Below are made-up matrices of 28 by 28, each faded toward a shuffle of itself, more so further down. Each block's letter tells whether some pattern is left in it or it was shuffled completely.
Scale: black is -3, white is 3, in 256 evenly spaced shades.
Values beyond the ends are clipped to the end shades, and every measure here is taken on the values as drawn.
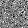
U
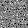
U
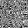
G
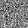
G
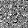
G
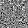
G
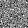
U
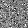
U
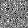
G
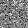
U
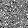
U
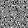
G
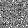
U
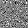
G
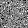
U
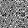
G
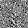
G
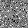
U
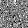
G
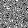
U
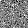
U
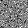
U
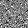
U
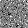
U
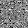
U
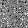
U
